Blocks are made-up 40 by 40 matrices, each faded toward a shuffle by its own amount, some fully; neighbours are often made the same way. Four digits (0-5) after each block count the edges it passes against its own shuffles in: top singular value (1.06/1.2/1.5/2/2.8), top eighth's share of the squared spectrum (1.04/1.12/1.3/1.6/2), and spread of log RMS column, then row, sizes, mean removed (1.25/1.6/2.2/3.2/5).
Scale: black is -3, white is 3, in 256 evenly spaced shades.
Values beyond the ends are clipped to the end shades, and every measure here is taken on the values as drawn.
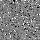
1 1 0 0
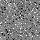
1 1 0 0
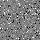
2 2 0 1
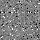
2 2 0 1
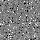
0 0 0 0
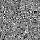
3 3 1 1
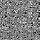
3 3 1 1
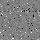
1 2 0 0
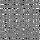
4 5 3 3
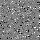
1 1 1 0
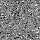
0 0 0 0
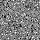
0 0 0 0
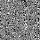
1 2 2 0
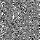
1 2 3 0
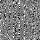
2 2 3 0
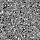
0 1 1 0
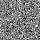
0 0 1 0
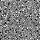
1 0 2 0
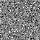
0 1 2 0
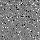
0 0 0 0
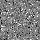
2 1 0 0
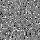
3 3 1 1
